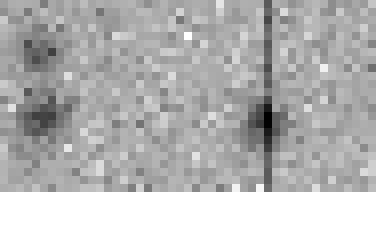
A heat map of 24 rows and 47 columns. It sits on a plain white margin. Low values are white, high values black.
Slope: none. Histogram: skewed, a long tail of high values. Odd lines: column 34. Bumps: three.
